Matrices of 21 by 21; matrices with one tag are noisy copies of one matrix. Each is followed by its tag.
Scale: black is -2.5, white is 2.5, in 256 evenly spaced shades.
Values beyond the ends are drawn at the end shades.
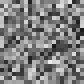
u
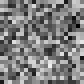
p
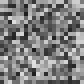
p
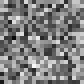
p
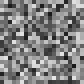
p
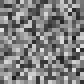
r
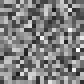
r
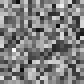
u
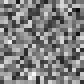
r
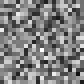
r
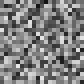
r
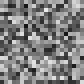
p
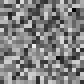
r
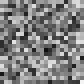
p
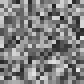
u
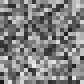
p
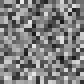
r
